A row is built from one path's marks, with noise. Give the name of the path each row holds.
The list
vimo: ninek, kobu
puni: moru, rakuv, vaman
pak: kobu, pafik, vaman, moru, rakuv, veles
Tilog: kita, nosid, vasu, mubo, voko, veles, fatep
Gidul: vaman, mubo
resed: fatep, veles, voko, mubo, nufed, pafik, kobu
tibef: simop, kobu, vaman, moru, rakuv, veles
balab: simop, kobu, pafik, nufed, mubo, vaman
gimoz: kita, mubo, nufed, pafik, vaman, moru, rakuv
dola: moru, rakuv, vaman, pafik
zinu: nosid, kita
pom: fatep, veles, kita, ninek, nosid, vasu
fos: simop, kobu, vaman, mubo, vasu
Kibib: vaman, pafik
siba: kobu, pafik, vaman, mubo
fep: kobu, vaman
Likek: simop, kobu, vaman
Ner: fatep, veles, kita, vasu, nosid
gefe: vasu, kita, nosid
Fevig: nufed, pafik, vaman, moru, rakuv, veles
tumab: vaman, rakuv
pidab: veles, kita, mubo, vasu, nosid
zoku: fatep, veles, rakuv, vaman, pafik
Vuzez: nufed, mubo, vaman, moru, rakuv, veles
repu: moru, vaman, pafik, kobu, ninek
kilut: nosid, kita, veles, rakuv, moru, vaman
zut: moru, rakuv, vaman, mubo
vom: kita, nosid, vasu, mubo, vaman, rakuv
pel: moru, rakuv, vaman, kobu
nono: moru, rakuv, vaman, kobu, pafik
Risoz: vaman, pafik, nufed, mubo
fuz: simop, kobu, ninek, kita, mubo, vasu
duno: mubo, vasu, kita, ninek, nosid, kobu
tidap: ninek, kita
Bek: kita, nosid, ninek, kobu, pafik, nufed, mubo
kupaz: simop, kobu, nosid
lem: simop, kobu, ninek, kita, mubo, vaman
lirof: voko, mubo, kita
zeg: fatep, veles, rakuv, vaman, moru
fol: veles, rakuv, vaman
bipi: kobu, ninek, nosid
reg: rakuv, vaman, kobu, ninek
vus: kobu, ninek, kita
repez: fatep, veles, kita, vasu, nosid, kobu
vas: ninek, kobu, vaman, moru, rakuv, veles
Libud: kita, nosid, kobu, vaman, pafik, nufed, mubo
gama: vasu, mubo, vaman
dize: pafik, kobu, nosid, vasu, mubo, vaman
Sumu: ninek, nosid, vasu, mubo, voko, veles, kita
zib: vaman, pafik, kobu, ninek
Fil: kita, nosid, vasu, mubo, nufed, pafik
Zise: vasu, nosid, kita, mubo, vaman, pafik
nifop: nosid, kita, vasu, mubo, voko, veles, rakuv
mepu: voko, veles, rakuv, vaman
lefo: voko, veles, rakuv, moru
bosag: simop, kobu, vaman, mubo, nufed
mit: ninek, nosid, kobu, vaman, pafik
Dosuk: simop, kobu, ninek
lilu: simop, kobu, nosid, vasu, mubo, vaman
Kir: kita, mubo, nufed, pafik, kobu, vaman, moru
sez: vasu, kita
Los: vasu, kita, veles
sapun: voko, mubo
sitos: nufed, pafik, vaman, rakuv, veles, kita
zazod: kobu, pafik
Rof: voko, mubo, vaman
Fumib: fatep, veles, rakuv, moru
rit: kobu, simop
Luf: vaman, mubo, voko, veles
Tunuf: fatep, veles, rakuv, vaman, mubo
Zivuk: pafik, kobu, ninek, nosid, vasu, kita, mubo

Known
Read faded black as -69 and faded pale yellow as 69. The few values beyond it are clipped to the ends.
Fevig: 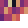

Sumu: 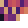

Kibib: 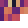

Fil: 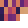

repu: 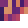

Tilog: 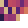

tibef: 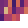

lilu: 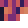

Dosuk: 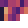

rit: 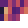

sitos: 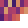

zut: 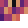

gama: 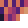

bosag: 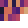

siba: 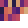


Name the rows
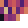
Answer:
Los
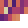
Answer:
lefo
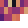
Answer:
Vuzez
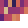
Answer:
zoku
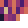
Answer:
repez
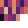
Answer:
pom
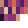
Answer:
Ner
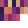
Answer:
Kir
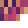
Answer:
resed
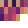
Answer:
Rof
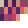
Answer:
sapun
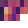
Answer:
kupaz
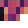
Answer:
fuz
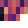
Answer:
vus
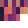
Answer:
dize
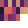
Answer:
Libud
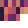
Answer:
Bek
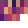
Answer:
pak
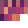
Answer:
fol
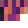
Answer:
fos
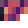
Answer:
vimo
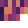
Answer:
zib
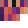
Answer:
Gidul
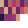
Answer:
nifop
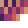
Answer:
Luf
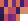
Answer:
Zise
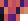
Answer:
Zivuk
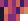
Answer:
lem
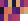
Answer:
balab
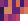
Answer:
fep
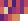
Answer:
Fumib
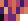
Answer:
sez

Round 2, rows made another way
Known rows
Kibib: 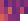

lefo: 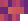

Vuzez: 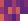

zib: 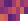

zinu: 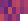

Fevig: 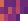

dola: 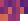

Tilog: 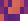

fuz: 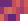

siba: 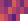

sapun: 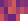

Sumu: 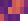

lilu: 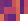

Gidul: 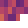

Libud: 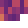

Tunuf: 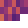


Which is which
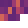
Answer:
Zise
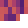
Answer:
bosag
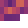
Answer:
Los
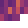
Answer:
gefe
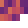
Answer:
pak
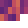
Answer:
dize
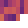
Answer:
fos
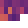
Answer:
gimoz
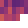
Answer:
tumab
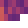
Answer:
Risoz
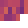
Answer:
rit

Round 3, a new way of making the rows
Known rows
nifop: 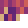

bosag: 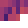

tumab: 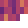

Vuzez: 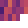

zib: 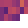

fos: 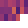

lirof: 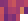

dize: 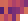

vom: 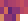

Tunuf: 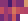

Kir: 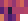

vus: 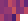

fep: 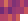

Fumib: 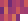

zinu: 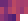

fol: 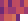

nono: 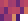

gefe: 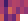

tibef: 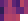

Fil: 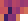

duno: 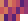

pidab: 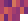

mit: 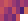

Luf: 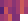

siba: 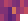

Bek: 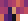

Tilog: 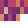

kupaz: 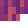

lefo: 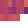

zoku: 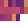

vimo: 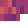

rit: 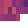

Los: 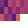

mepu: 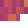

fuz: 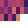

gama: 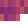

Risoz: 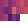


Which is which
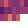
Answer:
Likek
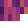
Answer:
pak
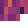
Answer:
vas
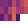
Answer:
zut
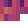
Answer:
Ner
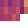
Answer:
kilut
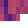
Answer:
sez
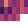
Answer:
balab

